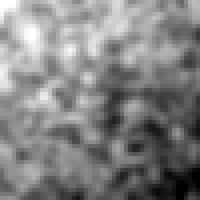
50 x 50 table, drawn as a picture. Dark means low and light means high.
Mirror symmetry: none. Ninth with the highest average: top left. Grain: blotchy. Stripes: none. Average level on the scale: 50%. Histogram: bell-shaped. Ninth with the lowest average: bottom right. Slope: up to the top left. Lone odd cells: none.
